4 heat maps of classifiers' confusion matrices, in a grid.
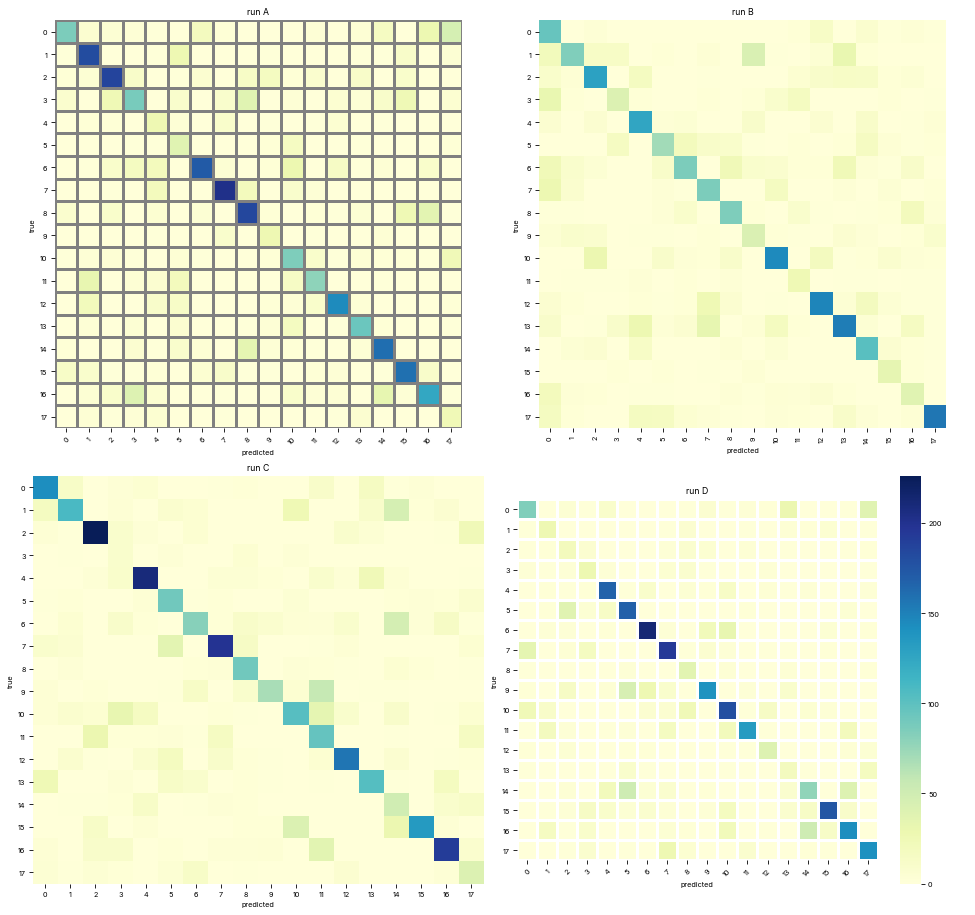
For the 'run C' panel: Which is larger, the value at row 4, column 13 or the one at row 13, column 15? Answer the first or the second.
the first
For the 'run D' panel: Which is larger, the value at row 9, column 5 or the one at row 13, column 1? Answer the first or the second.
the first
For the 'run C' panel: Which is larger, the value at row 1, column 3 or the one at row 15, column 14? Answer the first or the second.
the second
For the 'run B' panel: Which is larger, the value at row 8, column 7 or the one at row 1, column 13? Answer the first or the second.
the second
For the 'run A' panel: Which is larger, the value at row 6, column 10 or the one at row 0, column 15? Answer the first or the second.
the first
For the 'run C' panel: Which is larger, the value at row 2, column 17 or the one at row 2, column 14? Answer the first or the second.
the first
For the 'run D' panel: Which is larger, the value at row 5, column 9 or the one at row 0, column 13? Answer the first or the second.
the second
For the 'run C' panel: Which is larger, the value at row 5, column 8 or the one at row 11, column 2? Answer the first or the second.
the second
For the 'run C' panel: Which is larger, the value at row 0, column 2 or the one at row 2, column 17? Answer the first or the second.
the second
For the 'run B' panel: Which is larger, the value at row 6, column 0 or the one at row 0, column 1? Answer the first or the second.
the first
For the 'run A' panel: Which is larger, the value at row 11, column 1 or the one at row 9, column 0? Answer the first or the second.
the first
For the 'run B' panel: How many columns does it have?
18
